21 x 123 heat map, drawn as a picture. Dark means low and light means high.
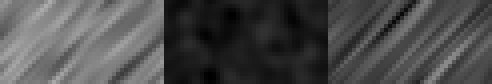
The table splits into one row of 3 panels. Panel 1,1: middling, slanting up to the right. Panel 1,2: very low, blotchy, faint in contrast. Panel 1,3: low, slanting up to the right.
